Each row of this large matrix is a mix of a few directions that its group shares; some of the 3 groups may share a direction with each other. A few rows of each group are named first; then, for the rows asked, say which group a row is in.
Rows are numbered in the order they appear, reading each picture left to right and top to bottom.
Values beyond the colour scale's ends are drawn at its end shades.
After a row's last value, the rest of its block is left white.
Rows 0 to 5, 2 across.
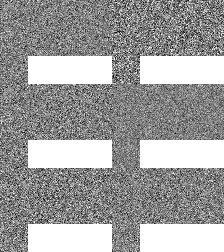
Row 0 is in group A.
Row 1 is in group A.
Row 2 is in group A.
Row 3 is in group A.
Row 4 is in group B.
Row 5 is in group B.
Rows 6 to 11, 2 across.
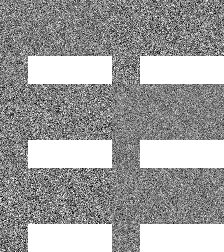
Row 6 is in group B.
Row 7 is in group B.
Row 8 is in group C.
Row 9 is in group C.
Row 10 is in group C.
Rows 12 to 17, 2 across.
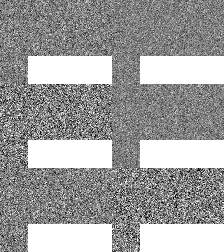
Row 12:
C
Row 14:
B
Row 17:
C
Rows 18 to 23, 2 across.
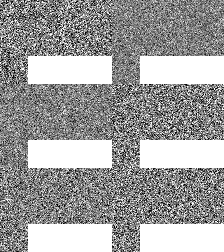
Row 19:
B
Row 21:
A
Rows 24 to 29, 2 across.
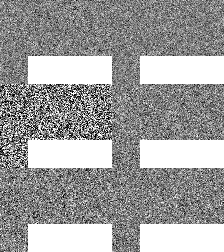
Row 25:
B
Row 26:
B
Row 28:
C
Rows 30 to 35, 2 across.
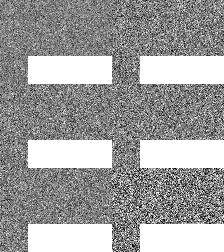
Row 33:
B
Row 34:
A
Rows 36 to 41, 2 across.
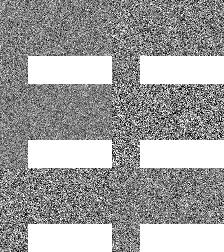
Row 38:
C
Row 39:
A
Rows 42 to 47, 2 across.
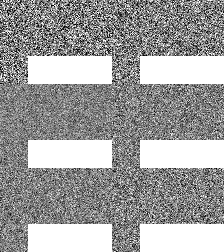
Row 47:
B
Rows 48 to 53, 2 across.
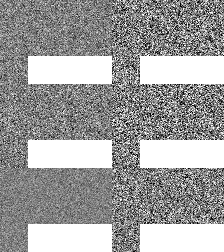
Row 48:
A
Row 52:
A
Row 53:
B
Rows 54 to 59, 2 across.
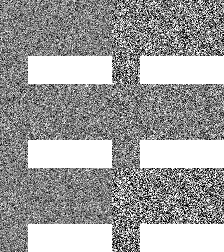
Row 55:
C
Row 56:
C
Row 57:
B
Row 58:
C
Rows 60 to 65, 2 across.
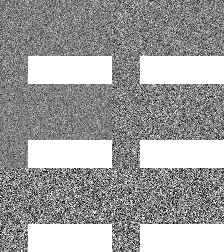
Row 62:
A
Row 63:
B
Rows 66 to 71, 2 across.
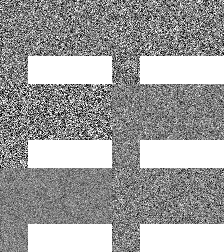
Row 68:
B
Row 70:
A
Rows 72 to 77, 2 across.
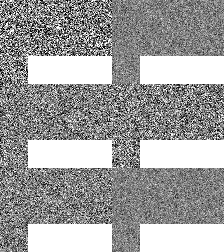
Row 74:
A
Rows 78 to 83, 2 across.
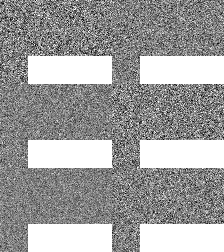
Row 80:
A
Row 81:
B
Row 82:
A
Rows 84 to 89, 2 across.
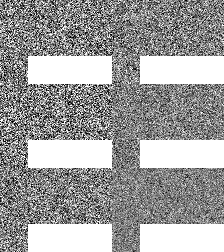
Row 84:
A
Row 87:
A
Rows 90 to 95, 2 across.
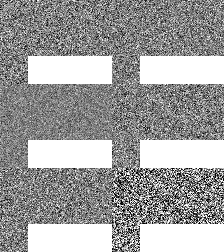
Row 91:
A
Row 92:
A
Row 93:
B
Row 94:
A
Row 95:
C
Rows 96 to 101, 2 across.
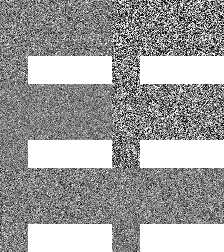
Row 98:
B
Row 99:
A
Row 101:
B
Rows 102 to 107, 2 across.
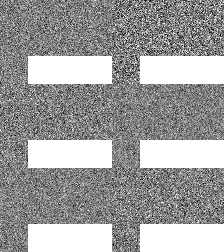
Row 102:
B
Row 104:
A
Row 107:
A
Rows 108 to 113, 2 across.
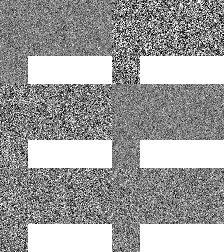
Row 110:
A
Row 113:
B
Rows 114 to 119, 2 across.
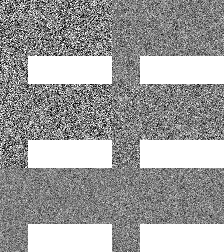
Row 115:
B
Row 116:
B
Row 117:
C
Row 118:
B
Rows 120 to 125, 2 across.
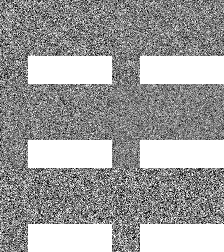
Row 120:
C
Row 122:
A
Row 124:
B
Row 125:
A
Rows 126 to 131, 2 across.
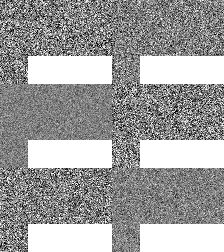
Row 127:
B
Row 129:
A
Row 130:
A
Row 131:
C
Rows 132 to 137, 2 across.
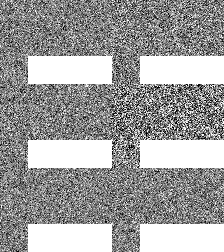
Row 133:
A
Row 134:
C
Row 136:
A
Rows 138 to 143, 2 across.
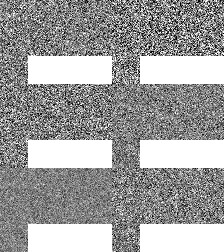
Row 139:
B
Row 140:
C
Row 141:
C
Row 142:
C
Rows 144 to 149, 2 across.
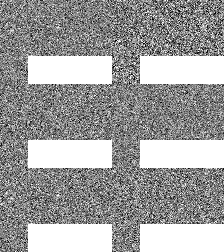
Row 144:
C
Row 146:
B
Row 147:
B
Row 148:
C
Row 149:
B
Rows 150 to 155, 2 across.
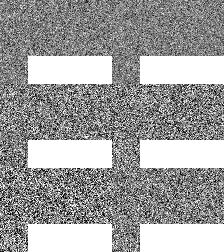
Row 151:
A
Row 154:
C
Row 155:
B
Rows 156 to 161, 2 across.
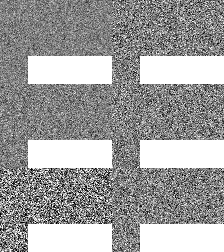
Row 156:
C
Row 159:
B
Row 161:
B
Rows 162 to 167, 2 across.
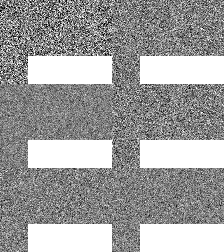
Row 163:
A
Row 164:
B
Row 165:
A
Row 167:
A
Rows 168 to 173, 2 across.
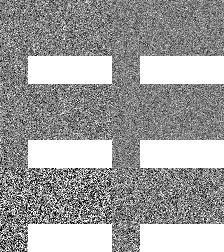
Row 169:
B
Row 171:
A
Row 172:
B
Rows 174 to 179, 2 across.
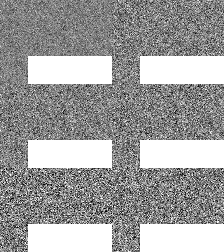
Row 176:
C
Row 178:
C
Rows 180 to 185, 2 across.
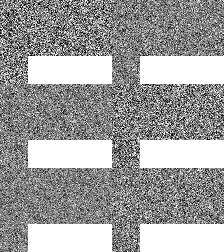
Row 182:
C
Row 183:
A
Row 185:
C
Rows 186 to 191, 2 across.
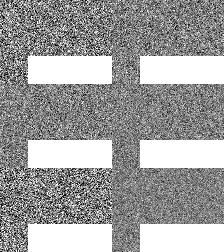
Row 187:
B
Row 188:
B
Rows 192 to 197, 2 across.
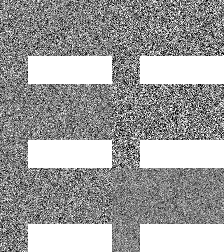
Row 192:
A
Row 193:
B
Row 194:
B
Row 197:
A
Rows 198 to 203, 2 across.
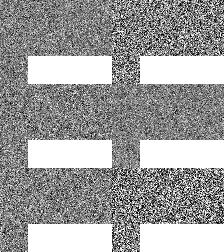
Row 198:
A
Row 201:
A
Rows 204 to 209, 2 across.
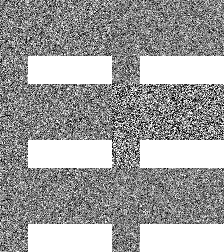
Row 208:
A
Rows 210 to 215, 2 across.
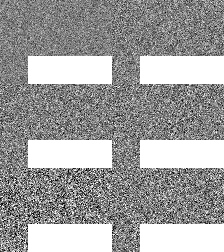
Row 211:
B
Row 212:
A
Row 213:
A
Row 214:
C
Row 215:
B
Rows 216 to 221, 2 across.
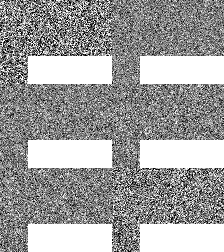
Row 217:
B
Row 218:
C
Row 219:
C
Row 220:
C
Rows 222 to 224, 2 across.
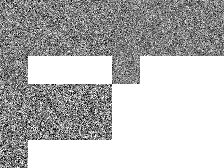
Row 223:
B
